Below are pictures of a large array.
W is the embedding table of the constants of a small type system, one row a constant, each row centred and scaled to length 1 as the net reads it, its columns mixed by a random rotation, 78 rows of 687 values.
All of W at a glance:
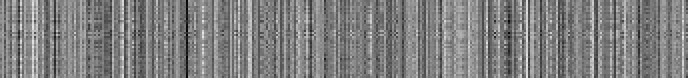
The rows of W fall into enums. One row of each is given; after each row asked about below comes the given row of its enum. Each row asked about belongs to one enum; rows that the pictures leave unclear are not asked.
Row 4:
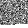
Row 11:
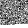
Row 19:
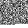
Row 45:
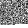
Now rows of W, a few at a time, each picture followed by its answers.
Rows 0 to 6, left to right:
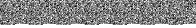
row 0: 4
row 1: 45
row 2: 19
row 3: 4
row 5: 19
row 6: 11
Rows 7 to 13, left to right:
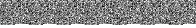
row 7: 45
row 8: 4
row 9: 45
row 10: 45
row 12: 19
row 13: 4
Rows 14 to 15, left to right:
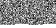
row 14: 19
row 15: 11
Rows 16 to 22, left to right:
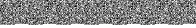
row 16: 19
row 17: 11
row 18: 19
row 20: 11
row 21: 11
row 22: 19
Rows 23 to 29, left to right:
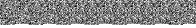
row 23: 11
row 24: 4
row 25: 19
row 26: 19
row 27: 19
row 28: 19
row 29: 4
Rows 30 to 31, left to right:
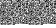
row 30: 45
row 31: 45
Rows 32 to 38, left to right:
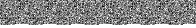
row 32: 11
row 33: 11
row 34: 45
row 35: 45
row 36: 11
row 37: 11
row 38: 4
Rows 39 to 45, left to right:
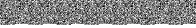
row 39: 11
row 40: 19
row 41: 4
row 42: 19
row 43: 19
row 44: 11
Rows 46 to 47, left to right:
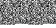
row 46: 19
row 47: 19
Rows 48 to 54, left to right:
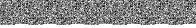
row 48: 45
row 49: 11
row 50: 11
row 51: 19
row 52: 45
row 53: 11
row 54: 11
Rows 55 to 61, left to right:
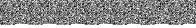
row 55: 4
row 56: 19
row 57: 45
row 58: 4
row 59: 4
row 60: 11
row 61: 4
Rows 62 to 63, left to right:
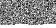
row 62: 45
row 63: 11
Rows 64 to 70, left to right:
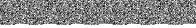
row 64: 4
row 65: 11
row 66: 4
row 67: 19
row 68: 4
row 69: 11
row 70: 19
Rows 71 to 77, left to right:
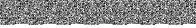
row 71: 11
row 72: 11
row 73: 45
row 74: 19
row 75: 4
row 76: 4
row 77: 45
